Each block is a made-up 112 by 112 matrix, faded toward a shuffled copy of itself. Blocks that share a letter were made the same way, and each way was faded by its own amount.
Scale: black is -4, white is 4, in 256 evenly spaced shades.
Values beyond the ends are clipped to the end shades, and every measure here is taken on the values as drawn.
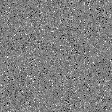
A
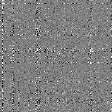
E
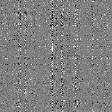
E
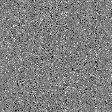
A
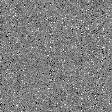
A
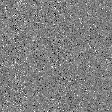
A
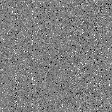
A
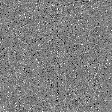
A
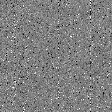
A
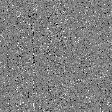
A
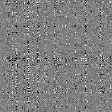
E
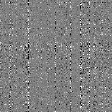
E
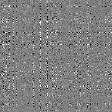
E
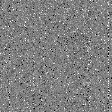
A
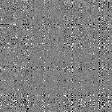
E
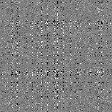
E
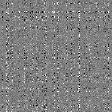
E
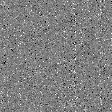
A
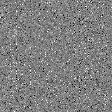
A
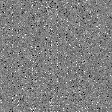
A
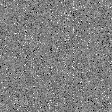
A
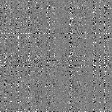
E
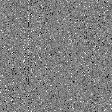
A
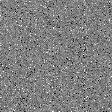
A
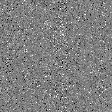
A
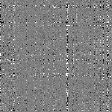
E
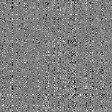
E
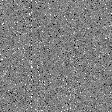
A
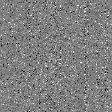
A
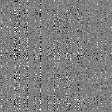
E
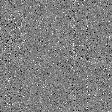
A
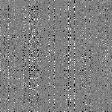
E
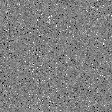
A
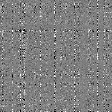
E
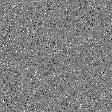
A
